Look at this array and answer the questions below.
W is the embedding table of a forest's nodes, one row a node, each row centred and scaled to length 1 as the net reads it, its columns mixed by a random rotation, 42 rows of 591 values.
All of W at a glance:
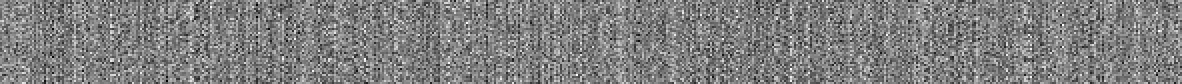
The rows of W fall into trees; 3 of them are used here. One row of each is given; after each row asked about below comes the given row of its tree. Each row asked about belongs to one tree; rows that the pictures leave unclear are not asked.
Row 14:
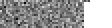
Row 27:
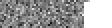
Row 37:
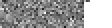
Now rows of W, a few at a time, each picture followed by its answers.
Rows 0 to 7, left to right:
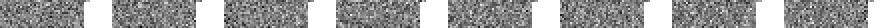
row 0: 14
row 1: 37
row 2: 27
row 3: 14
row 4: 27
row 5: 27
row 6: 27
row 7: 37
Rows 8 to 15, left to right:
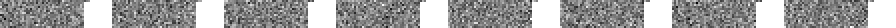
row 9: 27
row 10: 14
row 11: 14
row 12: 37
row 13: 37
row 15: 37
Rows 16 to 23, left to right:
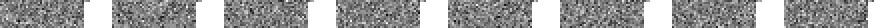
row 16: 37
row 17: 14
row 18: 27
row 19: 37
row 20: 14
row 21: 27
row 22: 27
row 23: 37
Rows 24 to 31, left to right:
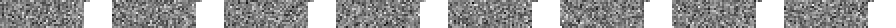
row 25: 27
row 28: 14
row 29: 37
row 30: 37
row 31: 14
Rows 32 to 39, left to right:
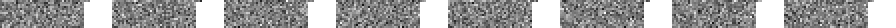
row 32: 27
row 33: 14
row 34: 27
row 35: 27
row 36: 14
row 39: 27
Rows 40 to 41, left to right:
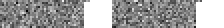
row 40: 27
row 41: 14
